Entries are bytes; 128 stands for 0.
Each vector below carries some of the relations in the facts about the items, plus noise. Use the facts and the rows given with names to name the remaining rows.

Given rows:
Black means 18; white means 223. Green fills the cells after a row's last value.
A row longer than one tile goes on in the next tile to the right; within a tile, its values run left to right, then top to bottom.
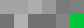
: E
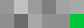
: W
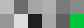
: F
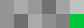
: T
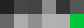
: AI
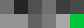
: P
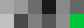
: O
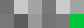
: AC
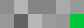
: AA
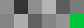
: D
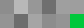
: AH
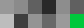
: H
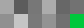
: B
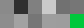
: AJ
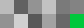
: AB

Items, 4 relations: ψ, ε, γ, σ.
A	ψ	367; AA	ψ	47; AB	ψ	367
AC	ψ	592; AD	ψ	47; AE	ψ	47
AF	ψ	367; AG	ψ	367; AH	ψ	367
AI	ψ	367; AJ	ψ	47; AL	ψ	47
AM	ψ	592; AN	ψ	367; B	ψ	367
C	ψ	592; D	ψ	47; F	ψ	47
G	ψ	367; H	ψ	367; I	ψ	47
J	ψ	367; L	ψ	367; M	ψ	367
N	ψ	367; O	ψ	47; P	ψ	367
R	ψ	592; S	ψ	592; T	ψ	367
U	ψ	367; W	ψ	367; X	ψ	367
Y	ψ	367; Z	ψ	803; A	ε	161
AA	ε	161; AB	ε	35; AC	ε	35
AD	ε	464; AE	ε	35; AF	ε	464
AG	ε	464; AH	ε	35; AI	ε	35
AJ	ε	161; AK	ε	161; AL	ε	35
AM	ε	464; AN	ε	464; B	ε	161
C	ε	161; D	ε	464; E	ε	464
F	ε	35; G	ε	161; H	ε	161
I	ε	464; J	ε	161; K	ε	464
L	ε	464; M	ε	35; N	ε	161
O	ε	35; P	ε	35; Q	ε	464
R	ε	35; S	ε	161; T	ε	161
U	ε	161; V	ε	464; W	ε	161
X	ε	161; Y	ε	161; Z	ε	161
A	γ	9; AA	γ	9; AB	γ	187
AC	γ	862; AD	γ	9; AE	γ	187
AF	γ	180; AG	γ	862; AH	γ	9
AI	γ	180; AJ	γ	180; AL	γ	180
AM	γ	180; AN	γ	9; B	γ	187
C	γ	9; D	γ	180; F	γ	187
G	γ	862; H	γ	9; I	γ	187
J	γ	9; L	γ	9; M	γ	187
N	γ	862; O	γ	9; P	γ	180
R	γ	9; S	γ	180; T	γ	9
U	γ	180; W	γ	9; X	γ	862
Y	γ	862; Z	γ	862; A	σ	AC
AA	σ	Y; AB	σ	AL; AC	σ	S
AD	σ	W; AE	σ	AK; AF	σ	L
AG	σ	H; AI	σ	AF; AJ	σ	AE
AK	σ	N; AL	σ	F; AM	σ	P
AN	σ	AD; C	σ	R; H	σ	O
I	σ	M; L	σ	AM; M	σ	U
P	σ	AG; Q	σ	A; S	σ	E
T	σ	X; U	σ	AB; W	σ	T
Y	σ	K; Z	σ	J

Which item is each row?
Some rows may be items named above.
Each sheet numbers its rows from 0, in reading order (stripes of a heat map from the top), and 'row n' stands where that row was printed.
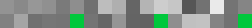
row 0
K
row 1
X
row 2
I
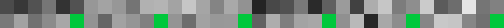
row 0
AM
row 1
A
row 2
AD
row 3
AF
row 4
AL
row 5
I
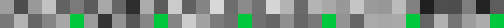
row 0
S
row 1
AG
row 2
M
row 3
N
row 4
AN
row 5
AF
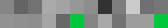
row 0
Q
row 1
AJ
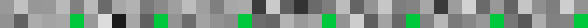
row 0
AN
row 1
F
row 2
W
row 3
L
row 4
AB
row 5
U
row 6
Z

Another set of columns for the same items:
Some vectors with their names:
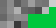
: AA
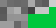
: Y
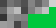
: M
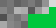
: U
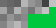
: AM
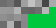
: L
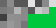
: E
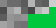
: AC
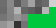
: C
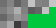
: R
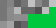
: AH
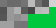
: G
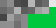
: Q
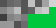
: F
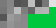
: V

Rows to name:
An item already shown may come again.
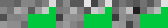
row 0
S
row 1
E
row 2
I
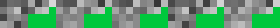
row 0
AB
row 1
AF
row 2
AI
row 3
AB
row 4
P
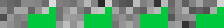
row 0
D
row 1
AG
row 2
AI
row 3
AN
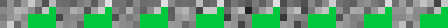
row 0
O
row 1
AL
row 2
AJ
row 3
N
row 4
I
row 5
M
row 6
D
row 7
H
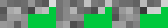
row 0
Z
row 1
AH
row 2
X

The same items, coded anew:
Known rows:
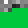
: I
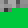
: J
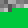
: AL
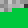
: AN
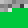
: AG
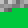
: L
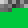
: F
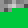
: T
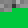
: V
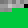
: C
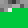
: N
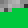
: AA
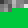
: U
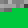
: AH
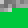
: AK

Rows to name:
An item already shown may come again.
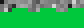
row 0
AI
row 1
K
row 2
Q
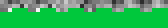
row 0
X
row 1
X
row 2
AN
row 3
S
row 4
AJ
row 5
AJ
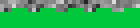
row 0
H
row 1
AF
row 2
AB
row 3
AI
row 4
E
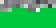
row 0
E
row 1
X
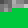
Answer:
D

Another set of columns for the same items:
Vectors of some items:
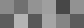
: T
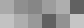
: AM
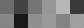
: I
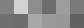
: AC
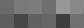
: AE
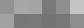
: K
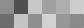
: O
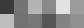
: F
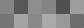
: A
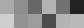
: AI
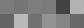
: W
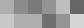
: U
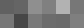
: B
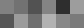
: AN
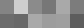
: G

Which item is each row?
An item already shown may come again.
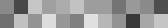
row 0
O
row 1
AF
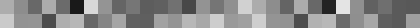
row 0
AI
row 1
AJ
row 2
H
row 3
AI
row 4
AJ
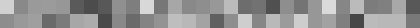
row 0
D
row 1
AB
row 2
AL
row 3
H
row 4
Z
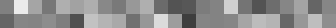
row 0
X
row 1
U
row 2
M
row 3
L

